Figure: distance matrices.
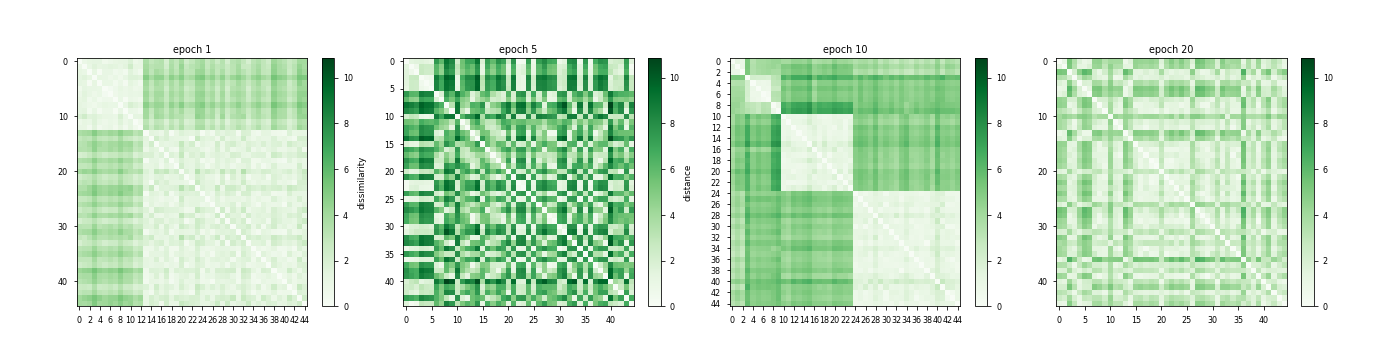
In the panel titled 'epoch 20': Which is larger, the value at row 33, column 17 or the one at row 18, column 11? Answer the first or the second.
the first
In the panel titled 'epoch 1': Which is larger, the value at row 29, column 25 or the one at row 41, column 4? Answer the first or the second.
the second
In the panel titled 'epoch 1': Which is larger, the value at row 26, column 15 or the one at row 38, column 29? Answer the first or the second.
the second
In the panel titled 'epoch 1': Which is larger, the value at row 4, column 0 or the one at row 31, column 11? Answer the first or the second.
the second
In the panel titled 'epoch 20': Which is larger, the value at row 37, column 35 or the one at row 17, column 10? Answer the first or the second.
the second
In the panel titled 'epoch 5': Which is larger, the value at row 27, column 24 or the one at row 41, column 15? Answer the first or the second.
the first
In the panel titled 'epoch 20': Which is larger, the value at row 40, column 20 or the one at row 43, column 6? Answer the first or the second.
the second
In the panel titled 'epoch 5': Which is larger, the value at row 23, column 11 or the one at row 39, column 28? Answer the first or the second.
the first
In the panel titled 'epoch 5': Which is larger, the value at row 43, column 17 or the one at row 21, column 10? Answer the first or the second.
the second
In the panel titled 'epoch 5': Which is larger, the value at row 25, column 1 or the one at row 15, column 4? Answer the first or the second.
the second
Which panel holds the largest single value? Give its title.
epoch 5
